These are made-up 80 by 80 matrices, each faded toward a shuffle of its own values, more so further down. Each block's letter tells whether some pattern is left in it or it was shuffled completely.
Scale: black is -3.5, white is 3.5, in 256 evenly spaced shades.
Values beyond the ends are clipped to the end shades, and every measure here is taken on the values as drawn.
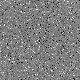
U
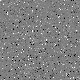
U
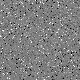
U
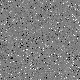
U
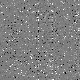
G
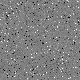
U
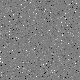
U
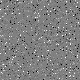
G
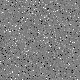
U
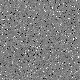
U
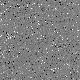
U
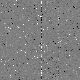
G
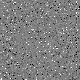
G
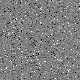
G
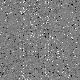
G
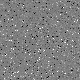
U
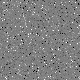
U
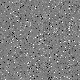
G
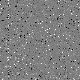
G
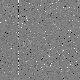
G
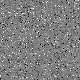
G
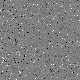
U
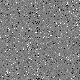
G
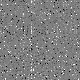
G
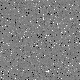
U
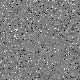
G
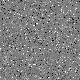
G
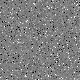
U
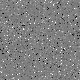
U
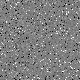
G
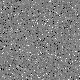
U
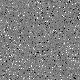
G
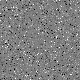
U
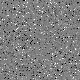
G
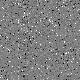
G
